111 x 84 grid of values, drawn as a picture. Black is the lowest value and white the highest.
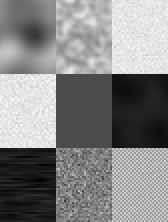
It is made of 3 by 3 panels. Panel 1,1: middling, smooth, strong in contrast. Panel 1,2: high, blotchy. Panel 1,3: very high, fine-grained, faint in contrast. Panel 2,1: very high, fine-grained, faint in contrast. Panel 2,2: low, flat. Panel 2,3: very low, smooth, faint in contrast. Panel 3,1: very low, streaked across, faint in contrast. Panel 3,2: middling, fine-grained. Panel 3,3: high, checkered.
